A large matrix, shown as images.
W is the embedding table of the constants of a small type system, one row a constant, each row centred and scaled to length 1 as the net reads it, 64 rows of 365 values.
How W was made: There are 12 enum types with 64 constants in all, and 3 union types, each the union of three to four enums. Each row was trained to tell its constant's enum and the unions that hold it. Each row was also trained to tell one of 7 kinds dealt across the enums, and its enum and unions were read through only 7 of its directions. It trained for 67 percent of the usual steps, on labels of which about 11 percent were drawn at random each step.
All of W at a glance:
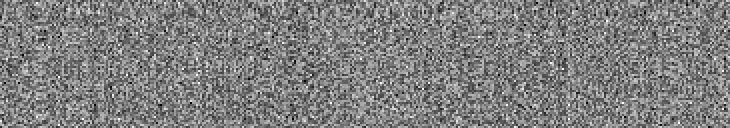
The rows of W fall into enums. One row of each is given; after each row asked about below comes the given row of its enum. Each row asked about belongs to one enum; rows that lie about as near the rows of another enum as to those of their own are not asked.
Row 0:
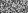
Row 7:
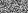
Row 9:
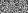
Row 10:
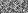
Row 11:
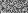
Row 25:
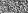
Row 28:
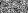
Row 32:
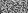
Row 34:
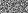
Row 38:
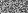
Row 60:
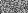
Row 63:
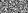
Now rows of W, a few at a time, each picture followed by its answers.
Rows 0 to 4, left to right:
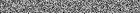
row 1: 60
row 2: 32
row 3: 10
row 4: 25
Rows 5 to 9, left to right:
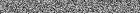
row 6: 7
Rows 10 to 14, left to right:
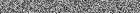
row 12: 25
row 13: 9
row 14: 7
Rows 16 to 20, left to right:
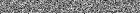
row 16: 11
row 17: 11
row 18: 63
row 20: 34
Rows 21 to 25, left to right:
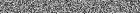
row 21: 25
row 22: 9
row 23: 60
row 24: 10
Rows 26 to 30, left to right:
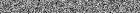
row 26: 0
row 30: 9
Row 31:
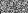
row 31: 11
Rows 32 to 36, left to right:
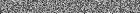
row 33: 9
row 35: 32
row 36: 63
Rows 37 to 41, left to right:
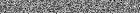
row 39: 60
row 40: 7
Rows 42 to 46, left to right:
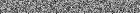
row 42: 38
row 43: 10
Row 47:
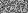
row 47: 63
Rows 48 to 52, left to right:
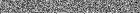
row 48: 32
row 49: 9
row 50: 11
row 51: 38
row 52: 7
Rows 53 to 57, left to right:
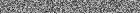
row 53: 63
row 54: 25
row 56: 38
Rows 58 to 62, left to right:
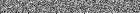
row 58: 10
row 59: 10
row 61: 60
